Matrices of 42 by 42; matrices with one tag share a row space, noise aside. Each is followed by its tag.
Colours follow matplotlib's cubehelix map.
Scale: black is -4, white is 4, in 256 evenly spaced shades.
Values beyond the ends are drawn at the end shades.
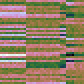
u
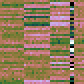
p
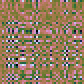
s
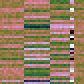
p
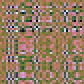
s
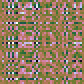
s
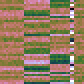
p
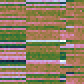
u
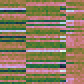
u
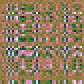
s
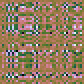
s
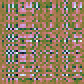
s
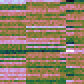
u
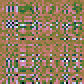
s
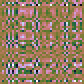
s
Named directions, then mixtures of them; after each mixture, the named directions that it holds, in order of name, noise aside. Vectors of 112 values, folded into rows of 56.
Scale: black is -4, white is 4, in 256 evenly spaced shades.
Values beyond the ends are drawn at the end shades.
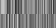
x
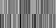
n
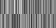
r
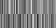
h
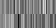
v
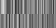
x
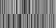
h, n, r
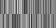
r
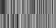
n, x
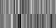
h, n, v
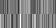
n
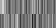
h, n, x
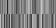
h, n, x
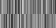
n, v, x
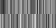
n, x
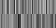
h, v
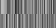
x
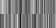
n, x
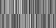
r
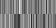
r, v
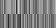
h, n, r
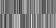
r, v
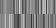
r, v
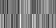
n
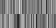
r, v, x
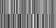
h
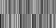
h, n, r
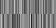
r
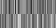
h, v
